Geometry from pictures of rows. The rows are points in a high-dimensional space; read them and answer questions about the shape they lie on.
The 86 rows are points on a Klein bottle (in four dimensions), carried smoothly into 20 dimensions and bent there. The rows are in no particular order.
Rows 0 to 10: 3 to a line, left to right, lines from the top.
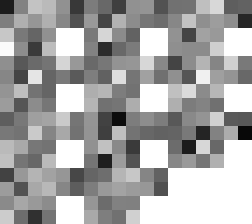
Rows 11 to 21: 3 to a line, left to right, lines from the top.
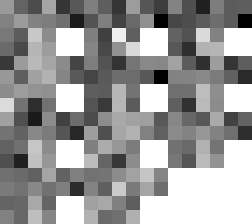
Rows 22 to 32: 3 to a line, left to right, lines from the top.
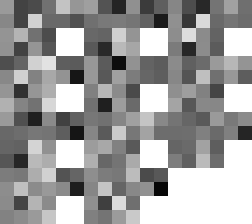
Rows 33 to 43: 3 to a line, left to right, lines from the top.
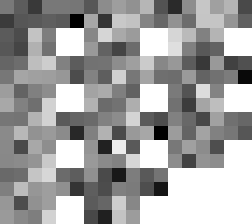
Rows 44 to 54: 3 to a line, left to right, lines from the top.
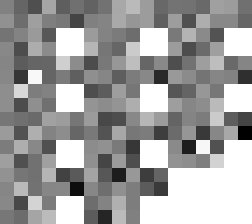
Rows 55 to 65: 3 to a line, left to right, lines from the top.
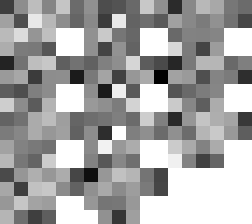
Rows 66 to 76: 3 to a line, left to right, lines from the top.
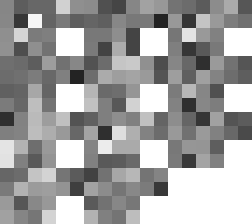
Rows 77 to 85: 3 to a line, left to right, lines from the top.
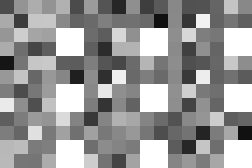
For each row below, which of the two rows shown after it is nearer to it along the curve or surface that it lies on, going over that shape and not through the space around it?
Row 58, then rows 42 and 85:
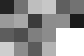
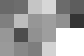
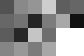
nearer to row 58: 85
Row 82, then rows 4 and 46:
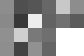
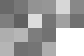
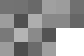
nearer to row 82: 4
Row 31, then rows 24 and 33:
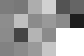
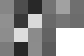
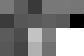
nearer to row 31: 33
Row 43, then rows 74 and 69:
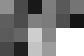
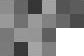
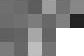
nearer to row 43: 74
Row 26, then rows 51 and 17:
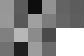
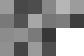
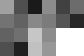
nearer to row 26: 17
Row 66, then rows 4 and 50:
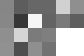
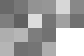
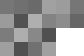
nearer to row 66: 4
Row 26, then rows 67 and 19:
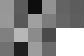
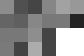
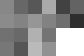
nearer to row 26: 19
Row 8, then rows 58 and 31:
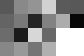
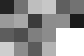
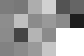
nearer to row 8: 58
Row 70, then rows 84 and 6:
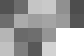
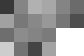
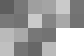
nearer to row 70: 6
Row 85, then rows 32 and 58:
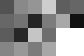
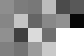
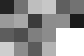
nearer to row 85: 58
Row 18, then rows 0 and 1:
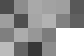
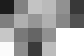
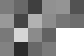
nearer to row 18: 1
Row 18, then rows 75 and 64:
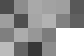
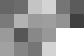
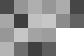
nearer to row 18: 64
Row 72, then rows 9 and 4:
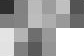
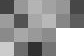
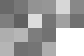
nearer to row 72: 4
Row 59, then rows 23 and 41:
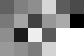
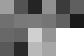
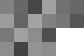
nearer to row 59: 23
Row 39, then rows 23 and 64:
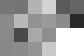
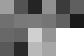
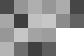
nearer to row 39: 23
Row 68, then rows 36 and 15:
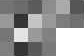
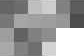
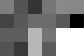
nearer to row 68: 36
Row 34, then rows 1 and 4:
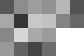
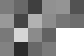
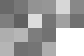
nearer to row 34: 1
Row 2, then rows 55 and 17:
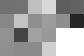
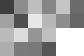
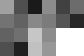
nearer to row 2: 17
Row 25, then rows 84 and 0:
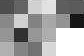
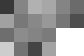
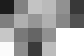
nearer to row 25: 0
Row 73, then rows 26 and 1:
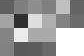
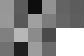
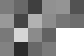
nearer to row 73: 1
